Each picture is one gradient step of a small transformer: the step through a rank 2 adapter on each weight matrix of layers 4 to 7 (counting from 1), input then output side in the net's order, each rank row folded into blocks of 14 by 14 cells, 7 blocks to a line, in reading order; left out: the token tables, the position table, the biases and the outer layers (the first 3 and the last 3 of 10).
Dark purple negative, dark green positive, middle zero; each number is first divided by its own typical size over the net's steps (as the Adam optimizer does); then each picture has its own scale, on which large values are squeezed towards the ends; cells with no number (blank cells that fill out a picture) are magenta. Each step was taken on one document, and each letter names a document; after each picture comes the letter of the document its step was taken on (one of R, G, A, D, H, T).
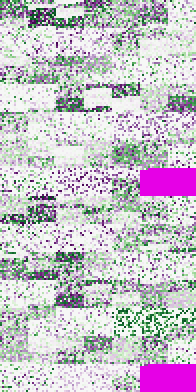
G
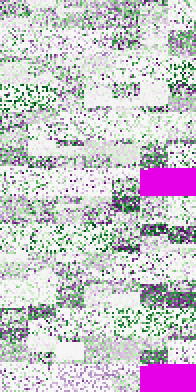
G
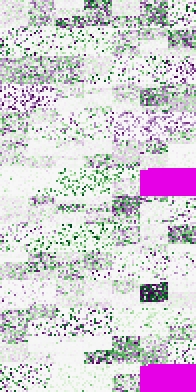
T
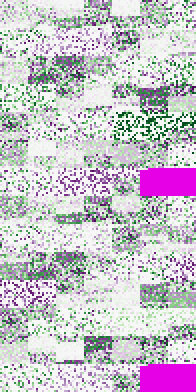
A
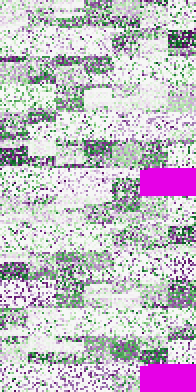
G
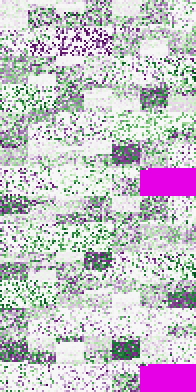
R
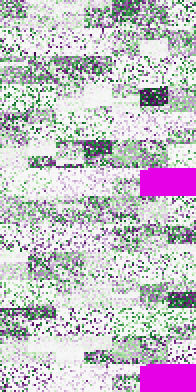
A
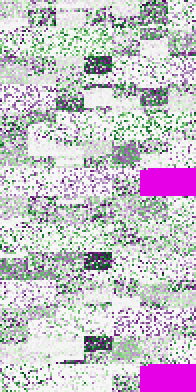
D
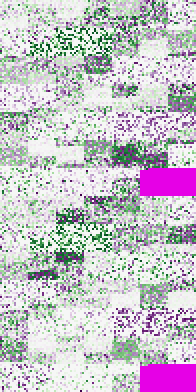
G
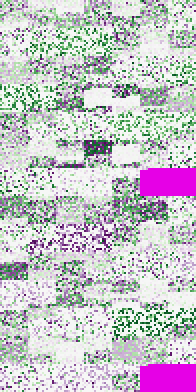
D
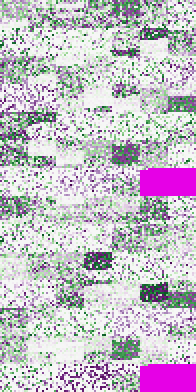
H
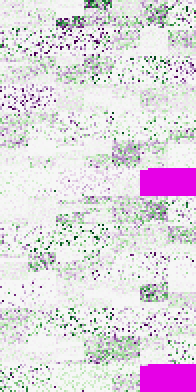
T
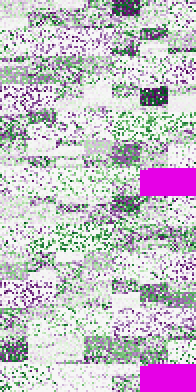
D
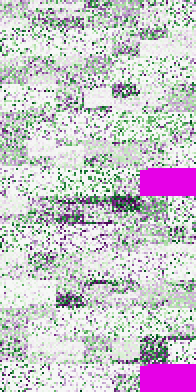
D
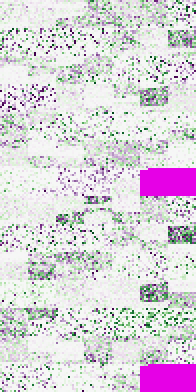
T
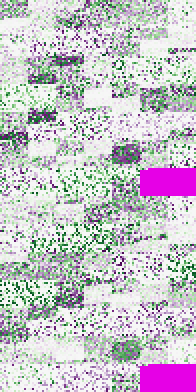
R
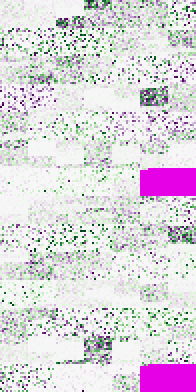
T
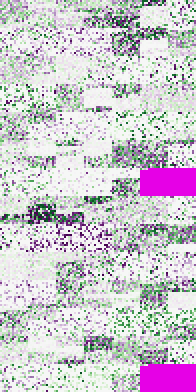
G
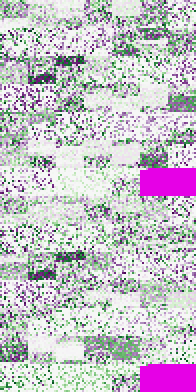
D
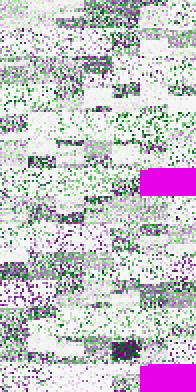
G
